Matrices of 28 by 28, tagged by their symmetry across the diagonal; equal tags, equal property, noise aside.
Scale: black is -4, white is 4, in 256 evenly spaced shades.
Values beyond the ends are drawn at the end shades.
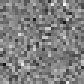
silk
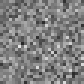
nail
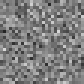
silk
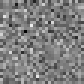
silk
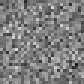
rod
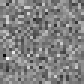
rod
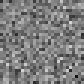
nail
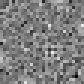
nail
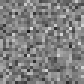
silk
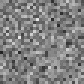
nail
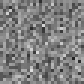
rod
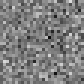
rod
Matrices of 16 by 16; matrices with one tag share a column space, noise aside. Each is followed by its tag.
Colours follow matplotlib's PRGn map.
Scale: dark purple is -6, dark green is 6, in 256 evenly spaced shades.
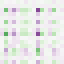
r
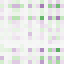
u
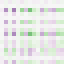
r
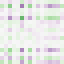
u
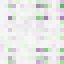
u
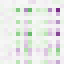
r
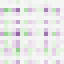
r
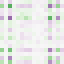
u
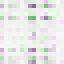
u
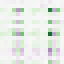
r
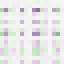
r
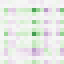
r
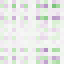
u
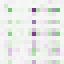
r
